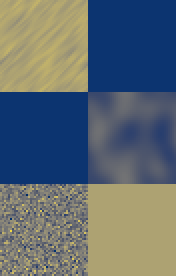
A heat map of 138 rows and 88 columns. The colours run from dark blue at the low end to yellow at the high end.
The table splits into 3 rows of 2 panels. Panel 1,1: high, slanting up to the right, faint in contrast. Panel 1,2: very low, flat. Panel 2,1: very low, flat. Panel 2,2: low, smooth. Panel 3,1: middling, fine-grained, strong in contrast. Panel 3,2: high, flat.
